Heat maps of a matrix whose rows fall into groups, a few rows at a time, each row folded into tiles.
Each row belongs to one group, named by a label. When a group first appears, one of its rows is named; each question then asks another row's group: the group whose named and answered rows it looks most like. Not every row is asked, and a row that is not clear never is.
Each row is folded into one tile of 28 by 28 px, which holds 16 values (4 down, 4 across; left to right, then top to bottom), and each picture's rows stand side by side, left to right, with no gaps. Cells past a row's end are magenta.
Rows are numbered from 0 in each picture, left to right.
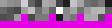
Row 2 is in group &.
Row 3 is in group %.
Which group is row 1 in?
&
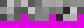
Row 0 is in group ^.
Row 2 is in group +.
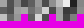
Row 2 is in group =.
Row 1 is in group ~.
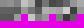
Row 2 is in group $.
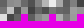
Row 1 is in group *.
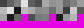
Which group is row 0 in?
$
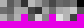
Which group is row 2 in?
%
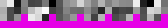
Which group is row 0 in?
=
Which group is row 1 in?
%
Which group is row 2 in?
*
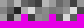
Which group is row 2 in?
~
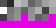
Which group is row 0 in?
&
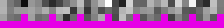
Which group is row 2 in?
$
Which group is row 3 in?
*
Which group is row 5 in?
^
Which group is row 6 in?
^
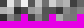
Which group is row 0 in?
^
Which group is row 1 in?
^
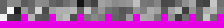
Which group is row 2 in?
%
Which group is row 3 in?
&
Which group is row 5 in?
%
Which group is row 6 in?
$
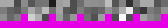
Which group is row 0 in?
=
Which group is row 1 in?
%
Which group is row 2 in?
=
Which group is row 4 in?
~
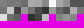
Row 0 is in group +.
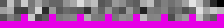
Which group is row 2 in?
*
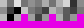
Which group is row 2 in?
=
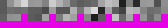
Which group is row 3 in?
$
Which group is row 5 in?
=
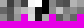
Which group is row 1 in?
=
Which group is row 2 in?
&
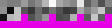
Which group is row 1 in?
*
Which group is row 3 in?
~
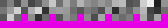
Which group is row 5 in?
=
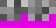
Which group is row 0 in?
^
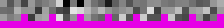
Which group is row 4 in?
~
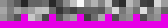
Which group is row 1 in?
%
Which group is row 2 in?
*
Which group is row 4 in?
&
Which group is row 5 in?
&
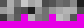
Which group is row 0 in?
^
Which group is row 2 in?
%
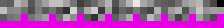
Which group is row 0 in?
&
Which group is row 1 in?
*
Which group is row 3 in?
$
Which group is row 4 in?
*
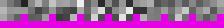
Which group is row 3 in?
~
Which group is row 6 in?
~
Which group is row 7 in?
$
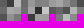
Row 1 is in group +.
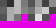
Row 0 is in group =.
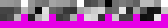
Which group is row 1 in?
+
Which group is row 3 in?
%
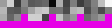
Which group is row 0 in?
=
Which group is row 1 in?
%
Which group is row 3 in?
*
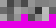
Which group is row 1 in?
+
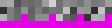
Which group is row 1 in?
*
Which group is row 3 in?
+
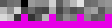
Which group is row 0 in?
%
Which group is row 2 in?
*
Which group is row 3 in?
$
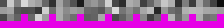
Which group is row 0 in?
^
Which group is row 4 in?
&
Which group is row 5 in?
$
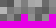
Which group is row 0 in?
&
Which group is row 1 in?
=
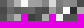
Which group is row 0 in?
*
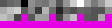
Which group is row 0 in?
%
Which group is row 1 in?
+
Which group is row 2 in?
*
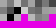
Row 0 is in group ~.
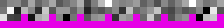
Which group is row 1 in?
+
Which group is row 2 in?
$
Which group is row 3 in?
*
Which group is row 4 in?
+
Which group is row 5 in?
~
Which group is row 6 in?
*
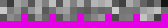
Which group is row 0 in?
&
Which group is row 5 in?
%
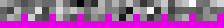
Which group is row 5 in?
$
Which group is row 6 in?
*
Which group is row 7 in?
*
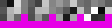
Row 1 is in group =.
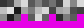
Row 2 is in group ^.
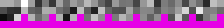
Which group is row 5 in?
=
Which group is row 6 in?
~
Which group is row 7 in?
&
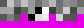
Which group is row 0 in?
^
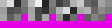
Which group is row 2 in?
$
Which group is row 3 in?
&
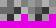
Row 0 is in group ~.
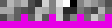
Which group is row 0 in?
^
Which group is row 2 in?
=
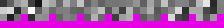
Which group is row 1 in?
&
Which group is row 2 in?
^
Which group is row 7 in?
=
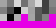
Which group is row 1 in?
=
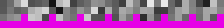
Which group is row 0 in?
*
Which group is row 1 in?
%
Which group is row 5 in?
^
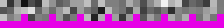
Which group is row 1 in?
&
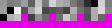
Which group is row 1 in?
^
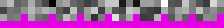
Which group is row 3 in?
$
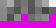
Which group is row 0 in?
=
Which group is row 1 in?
*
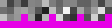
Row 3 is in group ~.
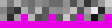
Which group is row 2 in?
~
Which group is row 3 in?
$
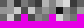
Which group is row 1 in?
&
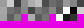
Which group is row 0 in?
=
